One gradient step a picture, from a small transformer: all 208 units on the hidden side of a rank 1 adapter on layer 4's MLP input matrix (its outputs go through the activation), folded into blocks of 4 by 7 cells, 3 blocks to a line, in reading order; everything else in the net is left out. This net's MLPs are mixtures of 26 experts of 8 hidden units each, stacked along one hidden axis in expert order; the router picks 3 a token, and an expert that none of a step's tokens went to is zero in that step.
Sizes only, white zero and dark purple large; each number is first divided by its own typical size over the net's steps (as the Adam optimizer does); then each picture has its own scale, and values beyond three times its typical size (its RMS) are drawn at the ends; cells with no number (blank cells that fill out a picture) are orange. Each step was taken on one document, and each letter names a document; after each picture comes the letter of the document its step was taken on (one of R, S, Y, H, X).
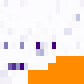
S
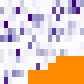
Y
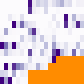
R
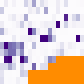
R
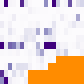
S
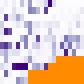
R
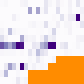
S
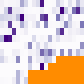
Y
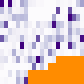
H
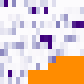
R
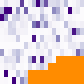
Y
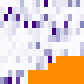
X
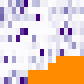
Y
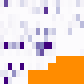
S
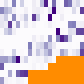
X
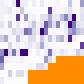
H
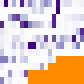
H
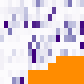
X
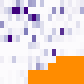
Y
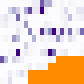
X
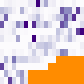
X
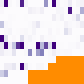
S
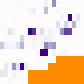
S
